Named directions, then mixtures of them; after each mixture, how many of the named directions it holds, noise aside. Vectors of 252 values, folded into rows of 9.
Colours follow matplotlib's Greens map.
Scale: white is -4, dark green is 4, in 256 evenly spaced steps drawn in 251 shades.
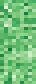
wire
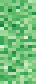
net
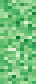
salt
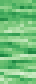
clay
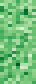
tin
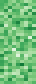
two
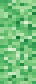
one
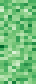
three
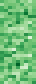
three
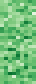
three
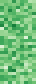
one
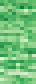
two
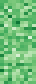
two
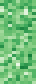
one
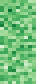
one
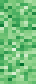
three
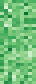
one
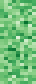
one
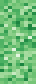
two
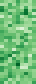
one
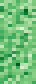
one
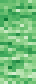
two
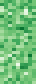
one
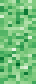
two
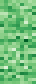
three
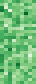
two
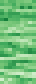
one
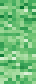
three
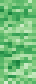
three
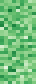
one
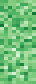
three
